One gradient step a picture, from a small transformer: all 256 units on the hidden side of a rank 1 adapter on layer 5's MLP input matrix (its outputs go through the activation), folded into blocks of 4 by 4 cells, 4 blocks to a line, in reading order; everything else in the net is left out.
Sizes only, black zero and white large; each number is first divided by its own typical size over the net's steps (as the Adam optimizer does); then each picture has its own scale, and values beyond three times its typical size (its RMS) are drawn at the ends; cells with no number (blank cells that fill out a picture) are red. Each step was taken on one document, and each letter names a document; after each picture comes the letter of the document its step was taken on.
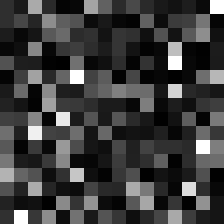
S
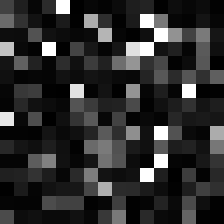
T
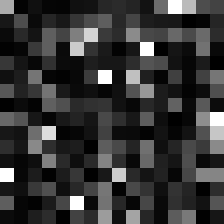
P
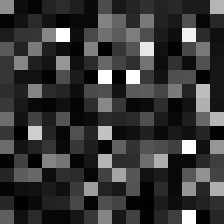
P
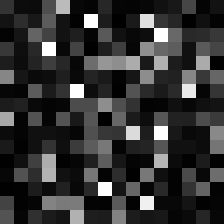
T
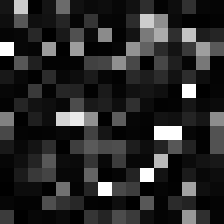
T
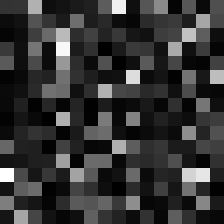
P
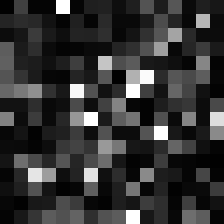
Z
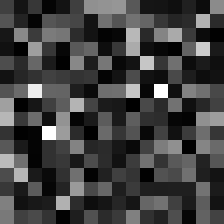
S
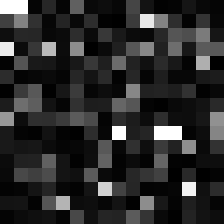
T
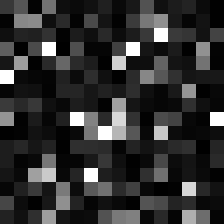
T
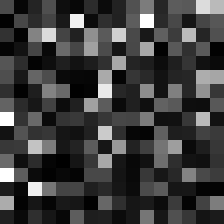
P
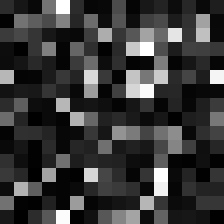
Z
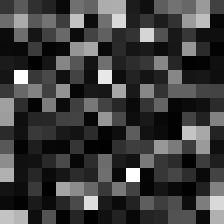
S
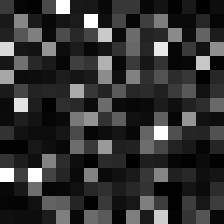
Z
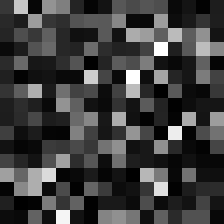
Z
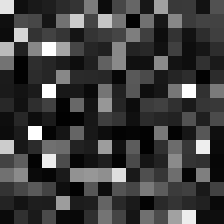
P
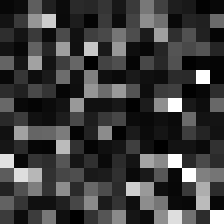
S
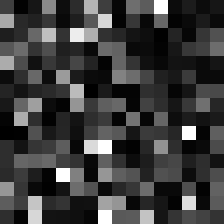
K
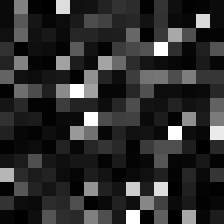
Z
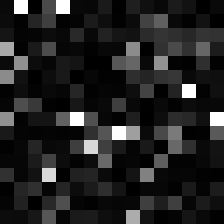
T
